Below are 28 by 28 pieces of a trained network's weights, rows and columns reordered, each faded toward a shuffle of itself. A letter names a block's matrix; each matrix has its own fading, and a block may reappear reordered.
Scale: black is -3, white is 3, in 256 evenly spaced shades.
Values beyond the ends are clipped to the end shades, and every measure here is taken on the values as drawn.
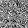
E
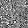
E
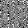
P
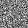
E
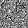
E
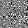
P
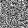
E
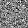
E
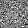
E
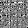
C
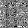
C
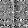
C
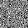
E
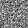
E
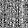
C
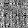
C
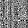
C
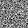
E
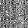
C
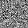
E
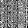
C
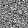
E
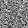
P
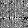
C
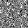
P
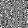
P
